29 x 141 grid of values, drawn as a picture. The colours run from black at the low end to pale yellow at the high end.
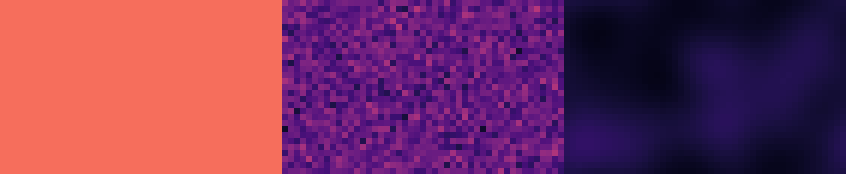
It is made of 1 by 3 panels. Panel 1,1: high, flat. Panel 1,2: low, fine-grained. Panel 1,3: very low, smooth, faint in contrast.
